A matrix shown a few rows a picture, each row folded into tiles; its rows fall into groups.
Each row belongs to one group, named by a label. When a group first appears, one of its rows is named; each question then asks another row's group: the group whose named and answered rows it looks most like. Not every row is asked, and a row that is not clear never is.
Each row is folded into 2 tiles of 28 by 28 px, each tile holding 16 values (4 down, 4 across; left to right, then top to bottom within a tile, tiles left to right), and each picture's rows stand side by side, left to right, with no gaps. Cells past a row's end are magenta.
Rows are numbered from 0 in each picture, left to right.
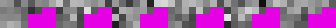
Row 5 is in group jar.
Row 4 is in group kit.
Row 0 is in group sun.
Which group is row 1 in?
jar
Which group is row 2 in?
kit
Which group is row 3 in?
jar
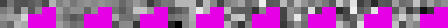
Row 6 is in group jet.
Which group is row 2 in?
kit
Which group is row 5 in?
jar
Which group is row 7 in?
sun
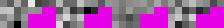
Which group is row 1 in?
sun
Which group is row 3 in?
sun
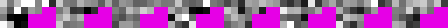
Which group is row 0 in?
jar
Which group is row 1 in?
sun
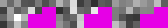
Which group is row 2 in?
jar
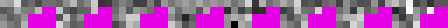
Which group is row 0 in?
jet
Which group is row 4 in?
sun
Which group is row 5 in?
jet
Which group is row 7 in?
jet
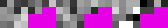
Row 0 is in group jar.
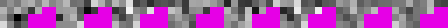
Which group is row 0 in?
jar
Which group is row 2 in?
jet
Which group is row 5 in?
jet
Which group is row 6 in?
jet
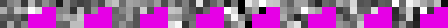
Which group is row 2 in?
jar
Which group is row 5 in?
kit
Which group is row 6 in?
jet
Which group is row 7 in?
jar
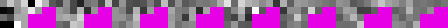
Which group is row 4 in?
jar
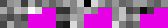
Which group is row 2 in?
sun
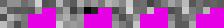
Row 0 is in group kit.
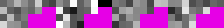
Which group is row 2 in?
kit
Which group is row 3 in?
jet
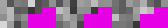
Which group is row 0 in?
sun
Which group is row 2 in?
kit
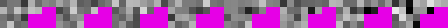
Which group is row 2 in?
jar
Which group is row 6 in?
sun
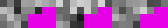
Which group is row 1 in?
jar
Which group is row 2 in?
kit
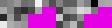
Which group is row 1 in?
kit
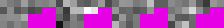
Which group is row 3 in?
kit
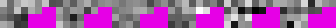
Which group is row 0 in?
jar
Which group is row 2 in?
kit
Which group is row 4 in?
sun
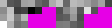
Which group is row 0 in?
sun
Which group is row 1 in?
jar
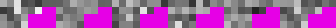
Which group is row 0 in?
jet
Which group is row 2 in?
jar
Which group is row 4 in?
sun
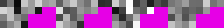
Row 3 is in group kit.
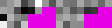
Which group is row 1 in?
sun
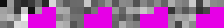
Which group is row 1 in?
sun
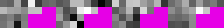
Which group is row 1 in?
kit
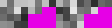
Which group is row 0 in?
jar
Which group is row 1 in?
jet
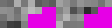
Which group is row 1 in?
sun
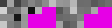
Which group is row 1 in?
jet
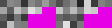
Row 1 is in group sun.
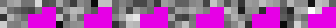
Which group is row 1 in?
kit
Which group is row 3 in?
kit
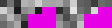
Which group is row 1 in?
jet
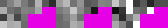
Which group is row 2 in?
jet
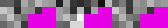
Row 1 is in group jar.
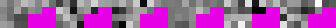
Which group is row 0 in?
jar
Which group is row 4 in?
sun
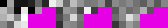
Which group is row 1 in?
jar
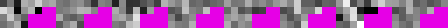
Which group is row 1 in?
kit
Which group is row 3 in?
jet
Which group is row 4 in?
sun
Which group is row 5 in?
jet
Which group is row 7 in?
jet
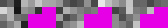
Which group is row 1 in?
kit
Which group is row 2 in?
jet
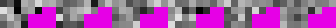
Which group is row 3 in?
sun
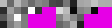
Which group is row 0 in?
jar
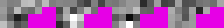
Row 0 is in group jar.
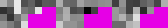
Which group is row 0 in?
jet
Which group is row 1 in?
sun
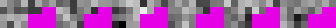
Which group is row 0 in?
sun
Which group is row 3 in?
kit
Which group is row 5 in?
jar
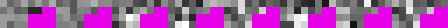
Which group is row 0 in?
sun
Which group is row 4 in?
jet
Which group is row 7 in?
jet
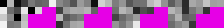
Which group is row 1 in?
kit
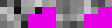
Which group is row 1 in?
kit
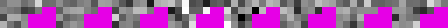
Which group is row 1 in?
kit
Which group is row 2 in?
kit
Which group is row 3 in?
jet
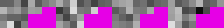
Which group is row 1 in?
jet
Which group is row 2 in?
jet
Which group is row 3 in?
sun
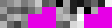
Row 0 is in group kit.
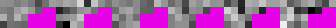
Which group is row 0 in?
kit
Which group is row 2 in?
kit
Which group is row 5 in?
sun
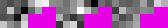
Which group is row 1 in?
kit
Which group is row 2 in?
kit
